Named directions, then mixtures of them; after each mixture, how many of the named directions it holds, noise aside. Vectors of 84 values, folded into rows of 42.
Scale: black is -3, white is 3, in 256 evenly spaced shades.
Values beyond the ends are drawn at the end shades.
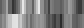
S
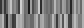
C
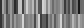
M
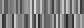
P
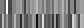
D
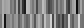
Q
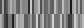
two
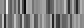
two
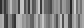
one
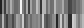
three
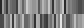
two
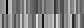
one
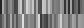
one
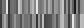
three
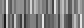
two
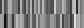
three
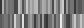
three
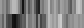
one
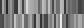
two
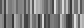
three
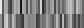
three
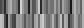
one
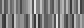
one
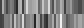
two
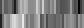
two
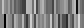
two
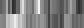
one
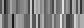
two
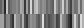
three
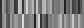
one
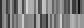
one
